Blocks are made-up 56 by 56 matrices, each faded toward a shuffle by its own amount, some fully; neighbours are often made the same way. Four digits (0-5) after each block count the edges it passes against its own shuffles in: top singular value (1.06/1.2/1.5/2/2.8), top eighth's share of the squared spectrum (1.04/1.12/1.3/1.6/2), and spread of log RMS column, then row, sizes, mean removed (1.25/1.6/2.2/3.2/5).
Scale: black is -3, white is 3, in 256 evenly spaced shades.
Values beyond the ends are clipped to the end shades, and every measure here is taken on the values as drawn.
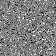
0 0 0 0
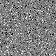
1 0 0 0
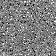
2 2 0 0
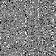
3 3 2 0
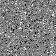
1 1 0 0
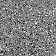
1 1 0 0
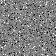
0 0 0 0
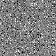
3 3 1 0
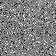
0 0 0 0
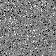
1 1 0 0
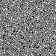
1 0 0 0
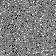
0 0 0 0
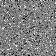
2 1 0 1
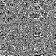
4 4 2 2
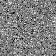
2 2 0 0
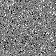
0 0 0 0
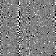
4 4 3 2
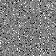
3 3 1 0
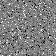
0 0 0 0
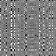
4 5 4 3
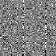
4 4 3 2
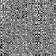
4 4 3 2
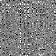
3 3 2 1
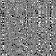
4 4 3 2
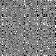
4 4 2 2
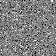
2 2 1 1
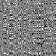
4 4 2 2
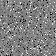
1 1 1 0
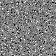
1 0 0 0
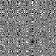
4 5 3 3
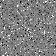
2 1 0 0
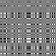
5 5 4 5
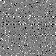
4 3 1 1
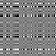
5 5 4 4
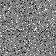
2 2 0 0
